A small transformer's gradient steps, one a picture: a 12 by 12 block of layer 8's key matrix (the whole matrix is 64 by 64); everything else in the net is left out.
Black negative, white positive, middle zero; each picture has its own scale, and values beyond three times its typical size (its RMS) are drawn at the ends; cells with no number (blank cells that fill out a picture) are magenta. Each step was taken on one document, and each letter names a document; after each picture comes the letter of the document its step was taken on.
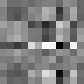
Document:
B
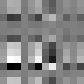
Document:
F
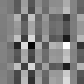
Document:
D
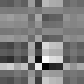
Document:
F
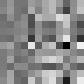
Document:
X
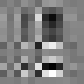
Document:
D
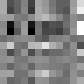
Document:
B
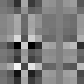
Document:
D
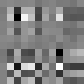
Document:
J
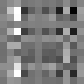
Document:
F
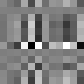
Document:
D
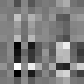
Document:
D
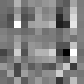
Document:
J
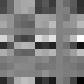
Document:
X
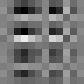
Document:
X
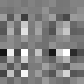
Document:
J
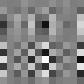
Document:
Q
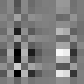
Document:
J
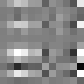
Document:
J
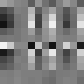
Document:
Q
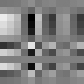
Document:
Q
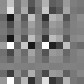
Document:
X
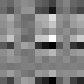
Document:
X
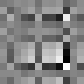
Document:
F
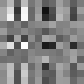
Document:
B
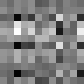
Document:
B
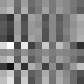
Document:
D
